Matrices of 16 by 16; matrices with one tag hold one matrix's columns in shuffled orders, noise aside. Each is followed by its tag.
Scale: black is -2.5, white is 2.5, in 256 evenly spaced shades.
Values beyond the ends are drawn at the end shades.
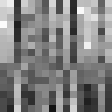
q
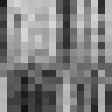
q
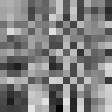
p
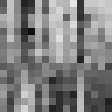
q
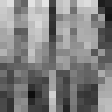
q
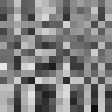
p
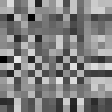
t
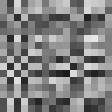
t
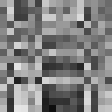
p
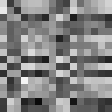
t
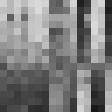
q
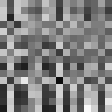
p
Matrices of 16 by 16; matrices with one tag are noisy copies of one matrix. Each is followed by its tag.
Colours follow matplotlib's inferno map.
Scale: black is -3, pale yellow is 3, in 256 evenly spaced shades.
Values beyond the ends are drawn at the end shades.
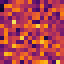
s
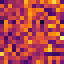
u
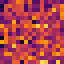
s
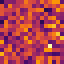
u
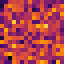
s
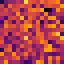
u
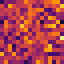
u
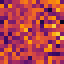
u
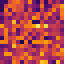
s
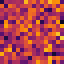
u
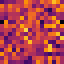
u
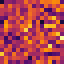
u
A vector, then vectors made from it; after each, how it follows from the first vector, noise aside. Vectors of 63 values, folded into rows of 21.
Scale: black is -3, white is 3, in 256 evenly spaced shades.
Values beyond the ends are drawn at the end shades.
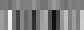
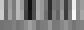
reversed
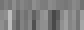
shrunk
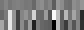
sign-scrambled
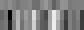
negated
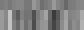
shrunk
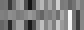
wrapped around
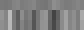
shrunk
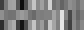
wrapped around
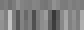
shrunk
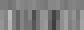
shrunk
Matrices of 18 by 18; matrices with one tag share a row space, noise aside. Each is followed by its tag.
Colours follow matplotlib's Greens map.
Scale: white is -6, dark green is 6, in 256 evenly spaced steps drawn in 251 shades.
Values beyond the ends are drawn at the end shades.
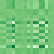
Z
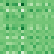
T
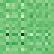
T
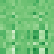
Z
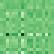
T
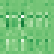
T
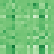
Z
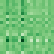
T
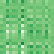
T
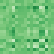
Z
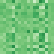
Z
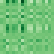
T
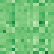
Z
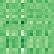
T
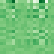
Z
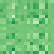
Z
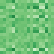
Z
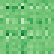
T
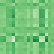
Z
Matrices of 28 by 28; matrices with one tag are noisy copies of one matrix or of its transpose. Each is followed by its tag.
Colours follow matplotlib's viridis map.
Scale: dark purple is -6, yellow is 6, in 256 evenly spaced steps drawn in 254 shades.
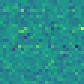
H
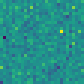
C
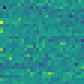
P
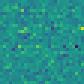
H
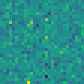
H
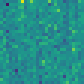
P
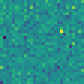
C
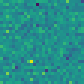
C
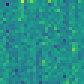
P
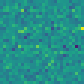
H
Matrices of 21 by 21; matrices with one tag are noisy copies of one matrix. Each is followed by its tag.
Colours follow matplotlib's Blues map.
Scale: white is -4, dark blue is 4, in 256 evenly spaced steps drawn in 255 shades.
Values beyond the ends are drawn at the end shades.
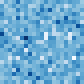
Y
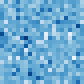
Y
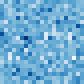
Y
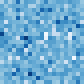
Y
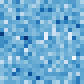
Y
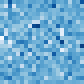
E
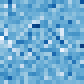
E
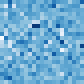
E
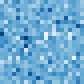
Y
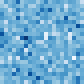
Y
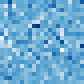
E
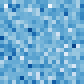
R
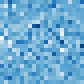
E
